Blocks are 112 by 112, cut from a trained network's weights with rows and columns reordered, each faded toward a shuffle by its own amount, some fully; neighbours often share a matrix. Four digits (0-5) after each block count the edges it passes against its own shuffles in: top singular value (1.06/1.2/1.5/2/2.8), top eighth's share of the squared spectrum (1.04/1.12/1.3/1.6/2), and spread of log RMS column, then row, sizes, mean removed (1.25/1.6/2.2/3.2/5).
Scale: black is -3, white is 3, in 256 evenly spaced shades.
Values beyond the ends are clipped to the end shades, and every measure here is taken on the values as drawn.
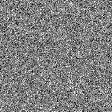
2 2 1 1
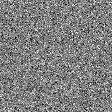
2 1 0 1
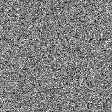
3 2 0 1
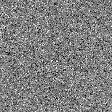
2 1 0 0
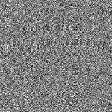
4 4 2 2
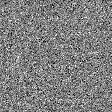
0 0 0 0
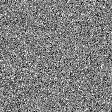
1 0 0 0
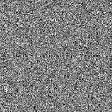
3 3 2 2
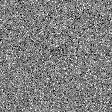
2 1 0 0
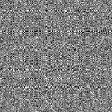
5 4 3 3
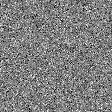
0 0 0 0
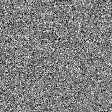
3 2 0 1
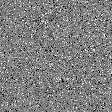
3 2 0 1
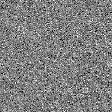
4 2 1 1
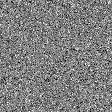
0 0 0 0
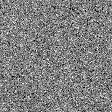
1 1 0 0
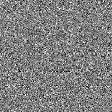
3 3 1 2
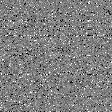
4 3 0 2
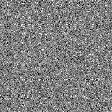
4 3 1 2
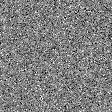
0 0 0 0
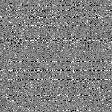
4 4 0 3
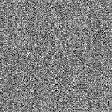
4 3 1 1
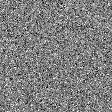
1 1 0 0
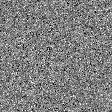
0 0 0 0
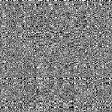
4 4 2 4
